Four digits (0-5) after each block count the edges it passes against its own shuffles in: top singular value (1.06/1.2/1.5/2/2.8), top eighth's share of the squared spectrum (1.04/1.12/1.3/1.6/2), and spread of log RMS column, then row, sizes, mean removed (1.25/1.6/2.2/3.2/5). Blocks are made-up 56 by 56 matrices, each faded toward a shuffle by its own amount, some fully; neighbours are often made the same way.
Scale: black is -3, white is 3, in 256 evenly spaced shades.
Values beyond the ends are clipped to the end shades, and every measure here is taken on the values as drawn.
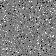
0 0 0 0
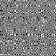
4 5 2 3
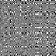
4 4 3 3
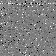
3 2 0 1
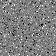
0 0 0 0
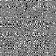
4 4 2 3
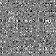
4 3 1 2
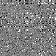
4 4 2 2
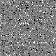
3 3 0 1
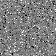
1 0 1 0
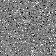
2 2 0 0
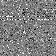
1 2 0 2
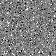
0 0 0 0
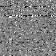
2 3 0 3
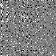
3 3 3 2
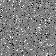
2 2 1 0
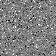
1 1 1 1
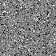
0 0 0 0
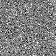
0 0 0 0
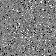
1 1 0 0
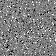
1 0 0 0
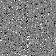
2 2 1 0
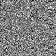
3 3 1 1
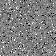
1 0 0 0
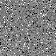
2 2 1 0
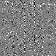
3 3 2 1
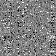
3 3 2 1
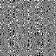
4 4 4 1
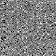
3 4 1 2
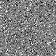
3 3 1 1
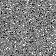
1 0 0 0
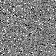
2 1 0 0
